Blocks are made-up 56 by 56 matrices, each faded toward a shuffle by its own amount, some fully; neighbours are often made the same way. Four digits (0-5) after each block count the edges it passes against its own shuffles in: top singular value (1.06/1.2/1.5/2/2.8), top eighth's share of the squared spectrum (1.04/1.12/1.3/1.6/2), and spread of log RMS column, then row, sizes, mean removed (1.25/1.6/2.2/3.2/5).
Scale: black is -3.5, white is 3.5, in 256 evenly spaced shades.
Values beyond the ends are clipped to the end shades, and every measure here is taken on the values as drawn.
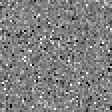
0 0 0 0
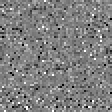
1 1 0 1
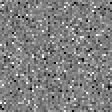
0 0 0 0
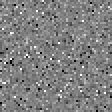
0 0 0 0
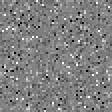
0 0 1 0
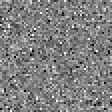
0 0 0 0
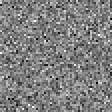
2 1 0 0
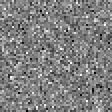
0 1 0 0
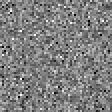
1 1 0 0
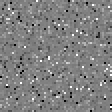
0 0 0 0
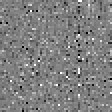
3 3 1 0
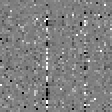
4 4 2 1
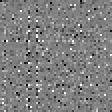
3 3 2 1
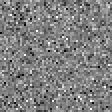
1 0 0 0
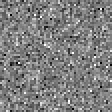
3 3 1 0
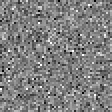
2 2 1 0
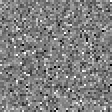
0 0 0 0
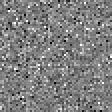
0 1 0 0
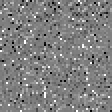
2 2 0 0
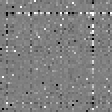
4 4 1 2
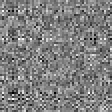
4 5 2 3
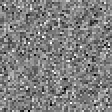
1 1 0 0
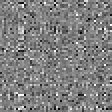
4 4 2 3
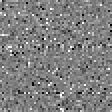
3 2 0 1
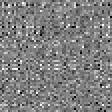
4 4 2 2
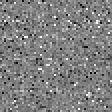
1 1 0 1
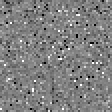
0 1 0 0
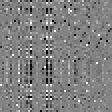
5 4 3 2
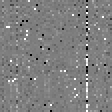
4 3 1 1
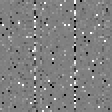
4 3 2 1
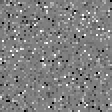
0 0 0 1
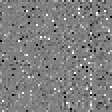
3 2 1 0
